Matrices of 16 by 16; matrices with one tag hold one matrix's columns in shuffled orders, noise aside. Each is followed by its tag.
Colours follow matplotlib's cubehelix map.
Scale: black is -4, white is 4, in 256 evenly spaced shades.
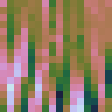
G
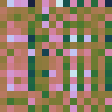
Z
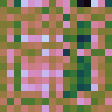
Z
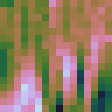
G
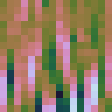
G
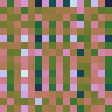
Z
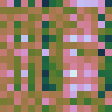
Z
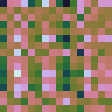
Z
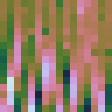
G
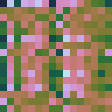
Z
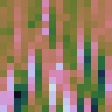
G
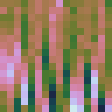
G
